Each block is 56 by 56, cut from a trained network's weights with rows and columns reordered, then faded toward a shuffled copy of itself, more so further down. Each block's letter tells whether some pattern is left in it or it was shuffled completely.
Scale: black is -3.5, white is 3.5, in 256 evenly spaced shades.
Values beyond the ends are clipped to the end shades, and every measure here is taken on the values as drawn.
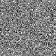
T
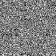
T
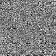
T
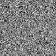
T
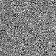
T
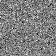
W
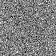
W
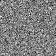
W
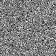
W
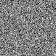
W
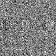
T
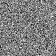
W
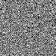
T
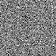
T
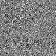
T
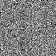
T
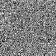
T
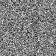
W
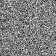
W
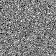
W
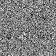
T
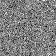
W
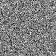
W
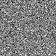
W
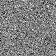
W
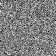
W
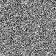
W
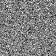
T
